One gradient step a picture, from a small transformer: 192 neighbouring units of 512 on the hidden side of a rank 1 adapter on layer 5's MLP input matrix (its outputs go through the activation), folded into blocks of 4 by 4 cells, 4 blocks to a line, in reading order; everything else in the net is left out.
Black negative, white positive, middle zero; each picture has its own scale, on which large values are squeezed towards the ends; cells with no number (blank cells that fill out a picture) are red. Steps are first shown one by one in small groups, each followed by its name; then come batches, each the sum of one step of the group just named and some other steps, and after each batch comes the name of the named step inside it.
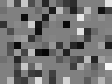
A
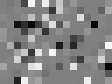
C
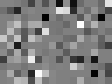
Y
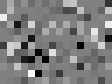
A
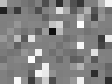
Y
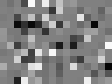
C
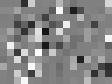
C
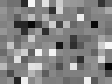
C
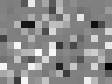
C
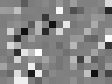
A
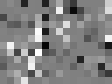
A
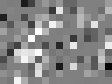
A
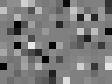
A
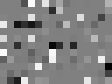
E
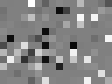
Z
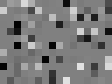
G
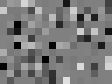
G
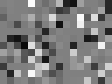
Z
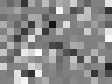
E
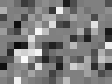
G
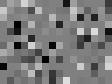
G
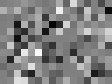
G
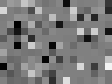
G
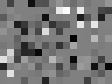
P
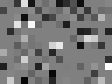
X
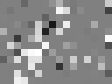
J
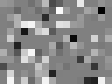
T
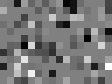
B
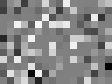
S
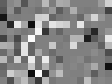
S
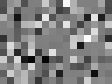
S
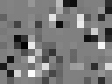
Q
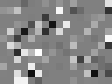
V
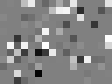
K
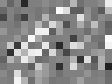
K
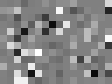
V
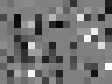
Q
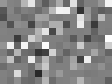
K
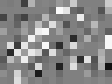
K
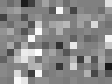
V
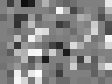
Q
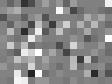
V
